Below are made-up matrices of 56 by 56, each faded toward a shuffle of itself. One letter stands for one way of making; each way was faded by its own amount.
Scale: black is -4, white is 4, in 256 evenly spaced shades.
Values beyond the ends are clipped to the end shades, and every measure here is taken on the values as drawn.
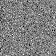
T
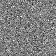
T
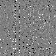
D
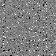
D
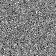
T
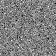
T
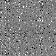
D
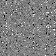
D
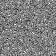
T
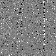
D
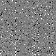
D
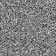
T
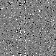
D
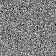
T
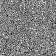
T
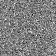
T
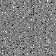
D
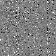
D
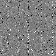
D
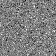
T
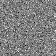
T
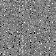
D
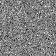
T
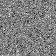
T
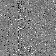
D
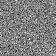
T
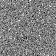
T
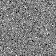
T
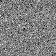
T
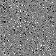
D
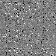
D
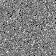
T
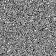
T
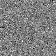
T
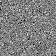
T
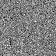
T
